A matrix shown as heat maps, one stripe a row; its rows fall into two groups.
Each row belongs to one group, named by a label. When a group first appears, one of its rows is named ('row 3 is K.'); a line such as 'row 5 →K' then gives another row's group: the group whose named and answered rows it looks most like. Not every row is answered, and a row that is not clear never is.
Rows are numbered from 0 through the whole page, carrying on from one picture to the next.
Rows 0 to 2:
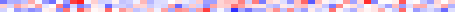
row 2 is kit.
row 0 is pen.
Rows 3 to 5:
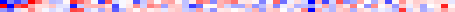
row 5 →pen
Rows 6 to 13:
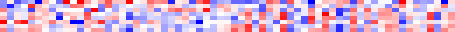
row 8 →kit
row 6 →kit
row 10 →kit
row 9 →kit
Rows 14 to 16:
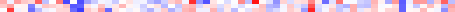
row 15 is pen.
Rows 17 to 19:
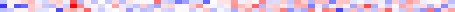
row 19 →kit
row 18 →pen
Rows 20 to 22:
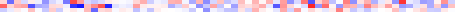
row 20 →pen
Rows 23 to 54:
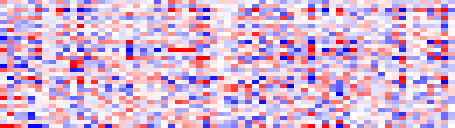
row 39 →pen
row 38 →pen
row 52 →kit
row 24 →kit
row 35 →kit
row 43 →kit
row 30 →pen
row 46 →kit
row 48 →kit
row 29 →kit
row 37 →kit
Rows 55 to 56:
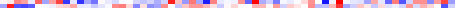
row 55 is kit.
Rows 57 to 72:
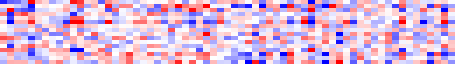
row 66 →pen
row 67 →kit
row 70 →kit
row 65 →kit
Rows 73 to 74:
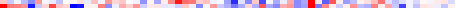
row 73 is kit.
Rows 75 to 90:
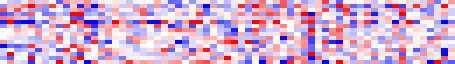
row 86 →pen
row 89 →pen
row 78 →pen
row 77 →pen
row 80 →pen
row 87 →kit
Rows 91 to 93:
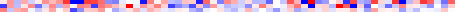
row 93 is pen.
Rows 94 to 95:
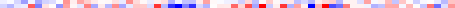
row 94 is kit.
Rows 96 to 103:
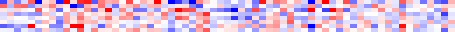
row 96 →kit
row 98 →kit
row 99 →kit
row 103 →kit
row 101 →kit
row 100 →kit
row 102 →pen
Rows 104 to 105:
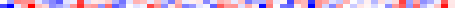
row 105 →pen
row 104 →pen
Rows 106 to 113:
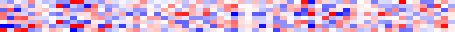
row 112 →pen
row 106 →pen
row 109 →kit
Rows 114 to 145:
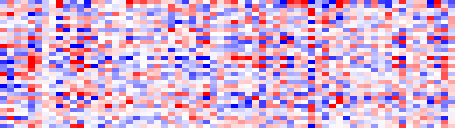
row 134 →kit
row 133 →pen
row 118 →kit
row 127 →pen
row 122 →kit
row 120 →kit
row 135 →pen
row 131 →pen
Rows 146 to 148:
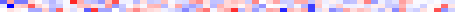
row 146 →pen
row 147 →pen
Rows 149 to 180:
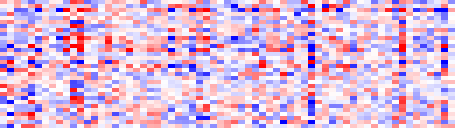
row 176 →kit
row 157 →pen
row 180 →pen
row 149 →pen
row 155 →pen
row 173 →pen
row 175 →kit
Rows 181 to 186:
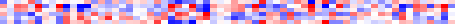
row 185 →kit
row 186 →kit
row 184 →kit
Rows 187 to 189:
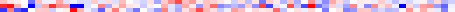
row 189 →pen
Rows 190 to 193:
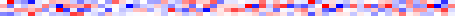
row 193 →pen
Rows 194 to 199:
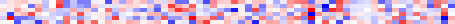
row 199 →kit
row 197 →pen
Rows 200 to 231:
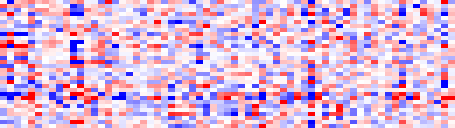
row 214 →pen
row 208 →pen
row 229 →kit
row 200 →pen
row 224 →pen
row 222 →kit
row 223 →pen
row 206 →kit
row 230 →pen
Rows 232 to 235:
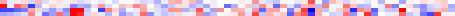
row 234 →pen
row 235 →pen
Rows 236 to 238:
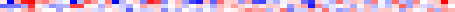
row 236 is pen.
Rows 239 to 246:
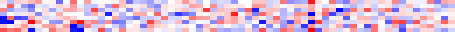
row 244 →pen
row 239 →kit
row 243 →pen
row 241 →kit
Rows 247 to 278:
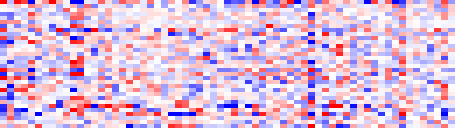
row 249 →kit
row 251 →pen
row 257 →pen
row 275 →kit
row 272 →kit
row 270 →pen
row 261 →kit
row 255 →kit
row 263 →pen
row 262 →pen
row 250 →pen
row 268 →pen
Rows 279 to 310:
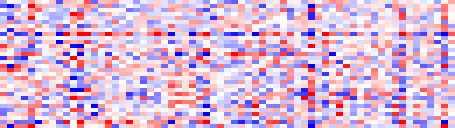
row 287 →kit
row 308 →kit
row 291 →kit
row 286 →pen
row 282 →pen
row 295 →pen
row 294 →kit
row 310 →pen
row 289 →kit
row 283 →pen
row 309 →kit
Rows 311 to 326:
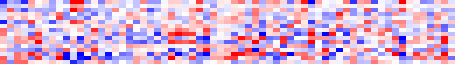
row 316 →pen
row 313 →pen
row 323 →kit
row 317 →kit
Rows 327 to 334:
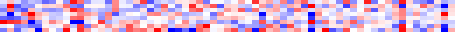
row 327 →pen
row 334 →kit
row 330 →pen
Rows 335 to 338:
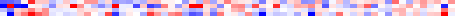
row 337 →pen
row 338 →pen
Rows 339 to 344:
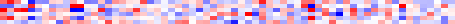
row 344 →kit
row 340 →pen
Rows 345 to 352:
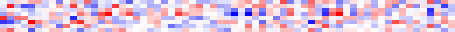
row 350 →pen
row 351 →kit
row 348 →kit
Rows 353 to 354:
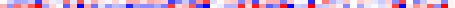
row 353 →kit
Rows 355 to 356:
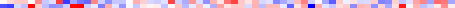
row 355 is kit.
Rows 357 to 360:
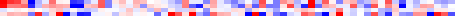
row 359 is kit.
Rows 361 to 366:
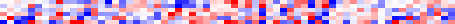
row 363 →kit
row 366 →pen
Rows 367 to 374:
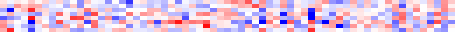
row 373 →kit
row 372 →kit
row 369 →pen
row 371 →pen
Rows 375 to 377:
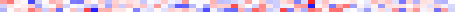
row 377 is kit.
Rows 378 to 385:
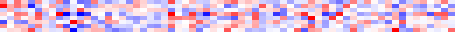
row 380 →kit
